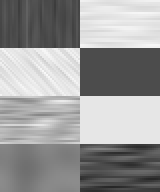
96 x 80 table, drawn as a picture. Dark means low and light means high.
The table splits into 4 rows of 2 panels. Panel 1,1: low, streaked downward, faint in contrast. Panel 1,2: very high, streaked across, faint in contrast. Panel 2,1: very high, slanting down to the right, faint in contrast. Panel 2,2: low, flat. Panel 3,1: high, streaked across. Panel 3,2: very high, flat. Panel 4,1: middling, smooth, faint in contrast. Panel 4,2: low, streaked across.
